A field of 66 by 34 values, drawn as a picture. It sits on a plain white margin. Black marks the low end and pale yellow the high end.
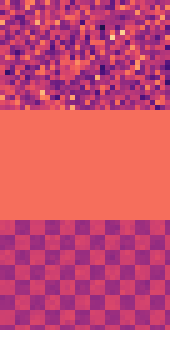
It is made of 3 by 1 panels. Panel 1,1: middling, fine-grained, strong in contrast. Panel 2,1: high, flat. Panel 3,1: middling, checkered.
